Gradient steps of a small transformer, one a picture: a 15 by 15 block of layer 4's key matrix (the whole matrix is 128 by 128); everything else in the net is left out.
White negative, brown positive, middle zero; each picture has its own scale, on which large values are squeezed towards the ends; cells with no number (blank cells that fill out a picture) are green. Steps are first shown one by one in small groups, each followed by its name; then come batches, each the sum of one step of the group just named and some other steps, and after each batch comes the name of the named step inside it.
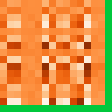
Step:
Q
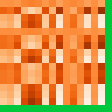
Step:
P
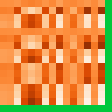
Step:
P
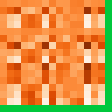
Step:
Q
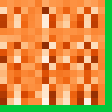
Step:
Q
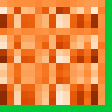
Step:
P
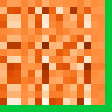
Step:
Q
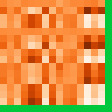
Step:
P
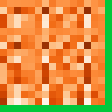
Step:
Q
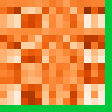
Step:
P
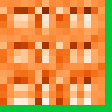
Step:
P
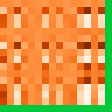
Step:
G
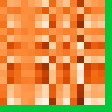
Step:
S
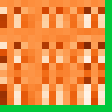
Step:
G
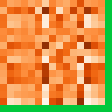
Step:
S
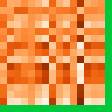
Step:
S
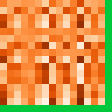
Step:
S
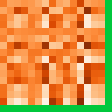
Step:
S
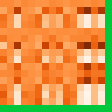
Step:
G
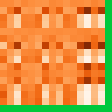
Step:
G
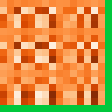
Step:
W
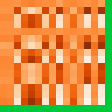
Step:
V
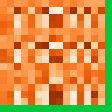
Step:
W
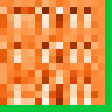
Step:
W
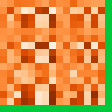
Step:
W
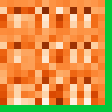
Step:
W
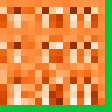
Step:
W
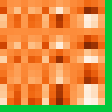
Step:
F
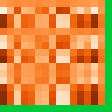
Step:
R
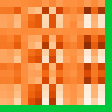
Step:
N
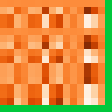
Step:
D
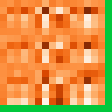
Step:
F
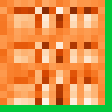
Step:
F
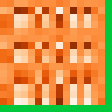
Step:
D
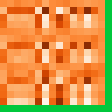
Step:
D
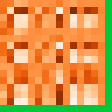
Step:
F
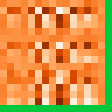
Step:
F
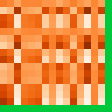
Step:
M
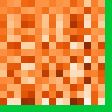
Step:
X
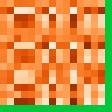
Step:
M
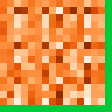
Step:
X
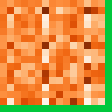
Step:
X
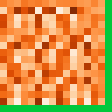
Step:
X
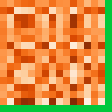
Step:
X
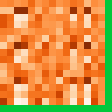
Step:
X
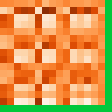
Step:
M
